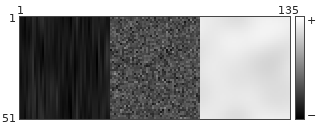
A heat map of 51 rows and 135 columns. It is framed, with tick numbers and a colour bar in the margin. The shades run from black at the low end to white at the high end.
The table splits into one row of 3 panels. Panel 1,1: very low, streaked downward, faint in contrast. Panel 1,2: low, fine-grained. Panel 1,3: very high, smooth, faint in contrast.
